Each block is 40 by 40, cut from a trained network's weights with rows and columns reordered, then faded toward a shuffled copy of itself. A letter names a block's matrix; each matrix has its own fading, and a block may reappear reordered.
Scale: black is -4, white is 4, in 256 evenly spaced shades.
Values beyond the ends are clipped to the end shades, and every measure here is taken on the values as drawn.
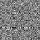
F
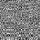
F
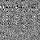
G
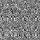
F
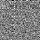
F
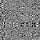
G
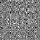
G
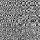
F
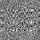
F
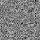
F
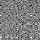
G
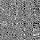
G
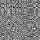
F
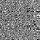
G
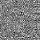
G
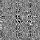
G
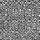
F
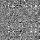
G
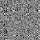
G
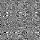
G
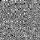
G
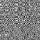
F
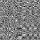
F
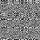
F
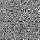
G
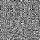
F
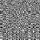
F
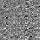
G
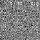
G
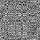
F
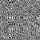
F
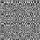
F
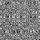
F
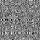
F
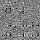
G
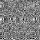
F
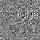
G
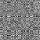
F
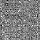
G
